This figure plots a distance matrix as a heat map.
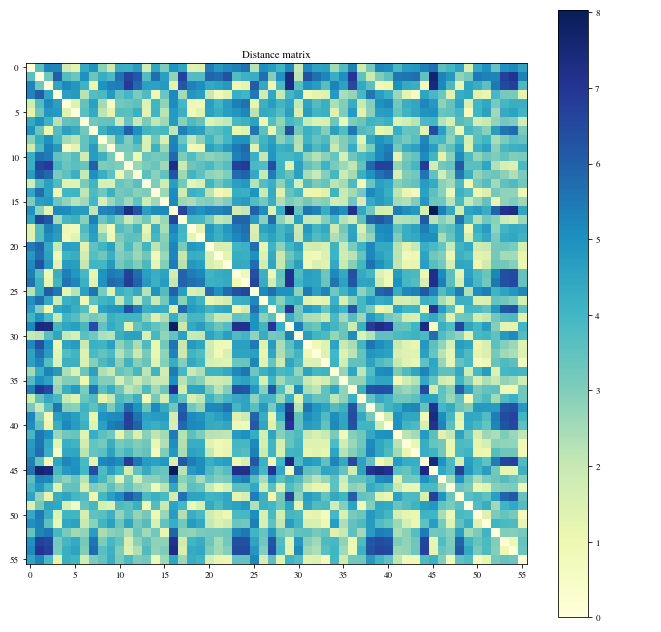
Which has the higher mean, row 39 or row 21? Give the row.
39
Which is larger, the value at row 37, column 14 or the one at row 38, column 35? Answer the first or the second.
the second
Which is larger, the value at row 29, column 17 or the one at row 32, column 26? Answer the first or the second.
the first
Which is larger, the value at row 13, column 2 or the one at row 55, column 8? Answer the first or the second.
the first
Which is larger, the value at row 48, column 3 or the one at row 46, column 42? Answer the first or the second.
the first
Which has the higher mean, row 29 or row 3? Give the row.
29
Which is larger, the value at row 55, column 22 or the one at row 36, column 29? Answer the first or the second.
the second
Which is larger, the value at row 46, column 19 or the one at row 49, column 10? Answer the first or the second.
the second
